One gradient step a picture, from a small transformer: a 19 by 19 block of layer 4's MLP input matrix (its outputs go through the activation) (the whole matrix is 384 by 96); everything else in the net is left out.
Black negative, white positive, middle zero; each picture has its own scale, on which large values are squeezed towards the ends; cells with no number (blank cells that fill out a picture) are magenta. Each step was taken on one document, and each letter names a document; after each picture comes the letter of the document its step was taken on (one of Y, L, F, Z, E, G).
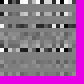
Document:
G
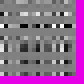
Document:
G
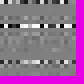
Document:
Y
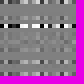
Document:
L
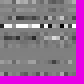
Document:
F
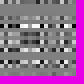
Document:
L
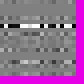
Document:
L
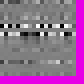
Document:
Y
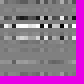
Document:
F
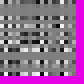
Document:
L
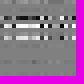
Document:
F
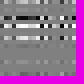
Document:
F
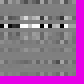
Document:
Y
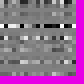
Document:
G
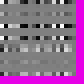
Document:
G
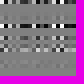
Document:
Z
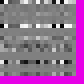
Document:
G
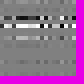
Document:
F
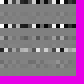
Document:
Z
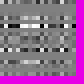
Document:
L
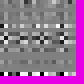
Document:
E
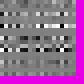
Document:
G
